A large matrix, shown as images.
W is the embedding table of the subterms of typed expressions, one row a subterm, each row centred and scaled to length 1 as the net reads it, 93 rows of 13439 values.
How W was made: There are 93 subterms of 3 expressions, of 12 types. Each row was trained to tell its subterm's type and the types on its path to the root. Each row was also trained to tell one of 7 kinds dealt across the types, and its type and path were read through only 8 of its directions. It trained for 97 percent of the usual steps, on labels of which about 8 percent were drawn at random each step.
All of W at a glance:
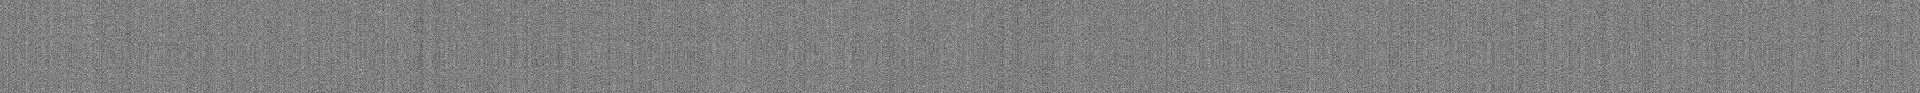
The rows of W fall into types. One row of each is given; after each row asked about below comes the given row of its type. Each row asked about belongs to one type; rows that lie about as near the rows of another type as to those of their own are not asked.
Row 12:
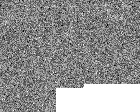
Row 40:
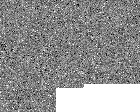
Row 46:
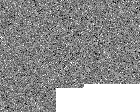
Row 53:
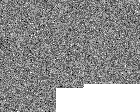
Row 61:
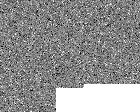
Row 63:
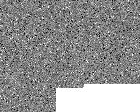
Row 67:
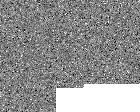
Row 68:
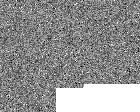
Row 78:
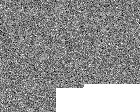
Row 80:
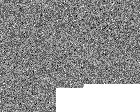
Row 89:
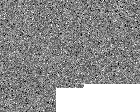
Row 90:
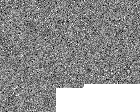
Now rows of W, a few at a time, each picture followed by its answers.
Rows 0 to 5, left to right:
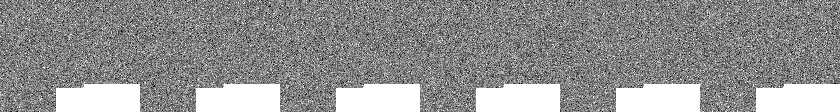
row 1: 68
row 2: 80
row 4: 53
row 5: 90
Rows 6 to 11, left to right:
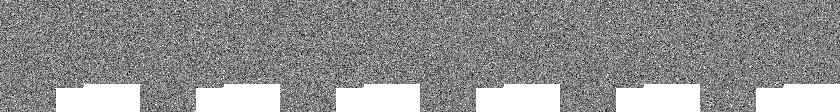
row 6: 67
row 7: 46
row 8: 46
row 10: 89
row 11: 80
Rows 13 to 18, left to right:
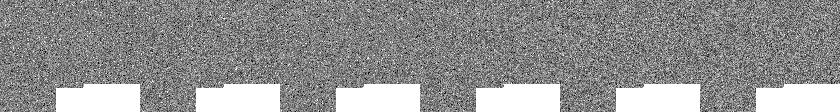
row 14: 40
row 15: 12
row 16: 78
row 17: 53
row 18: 90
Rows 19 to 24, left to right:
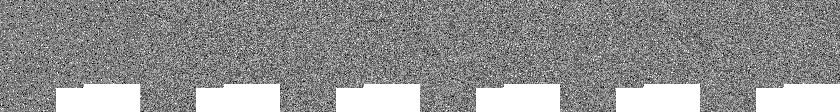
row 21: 61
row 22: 90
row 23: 12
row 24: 53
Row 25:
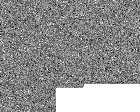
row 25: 80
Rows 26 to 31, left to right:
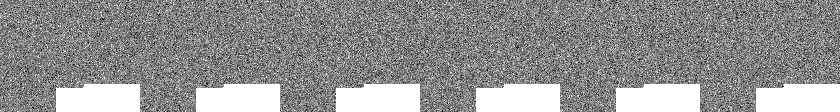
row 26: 61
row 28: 40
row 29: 68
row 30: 12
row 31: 61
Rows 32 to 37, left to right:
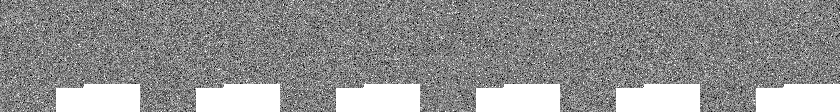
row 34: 40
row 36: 67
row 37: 80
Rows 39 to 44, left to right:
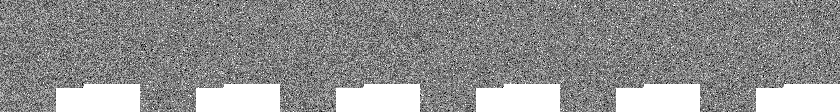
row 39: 67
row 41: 12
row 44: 63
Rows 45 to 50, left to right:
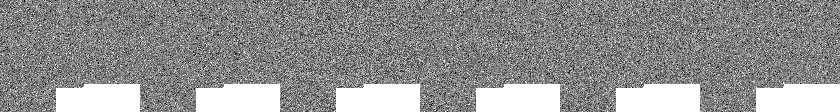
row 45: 61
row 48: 63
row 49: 46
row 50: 67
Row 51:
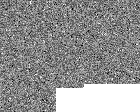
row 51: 46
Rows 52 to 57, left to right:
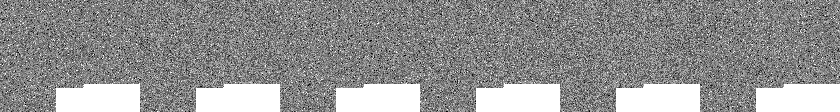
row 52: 67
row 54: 12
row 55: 53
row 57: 61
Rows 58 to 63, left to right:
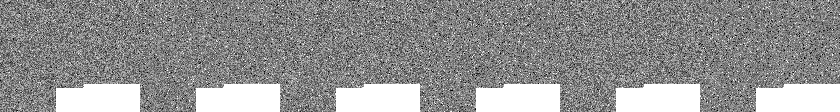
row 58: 67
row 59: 46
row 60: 46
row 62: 46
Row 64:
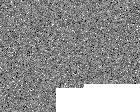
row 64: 40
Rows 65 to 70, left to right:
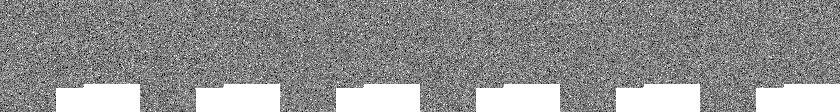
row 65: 63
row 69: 12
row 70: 80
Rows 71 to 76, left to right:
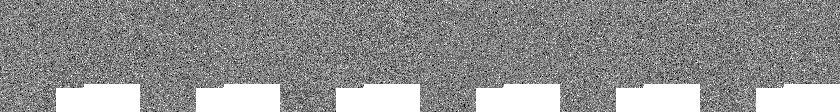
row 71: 90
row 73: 40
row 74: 63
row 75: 40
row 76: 68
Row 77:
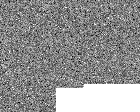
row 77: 80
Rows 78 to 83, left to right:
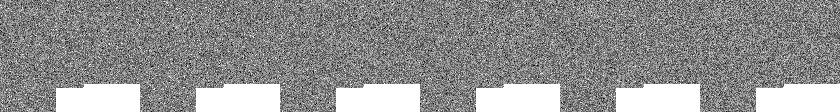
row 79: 67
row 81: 53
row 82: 40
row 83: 12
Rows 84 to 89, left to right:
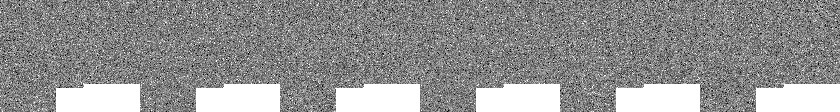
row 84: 53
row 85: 89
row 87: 53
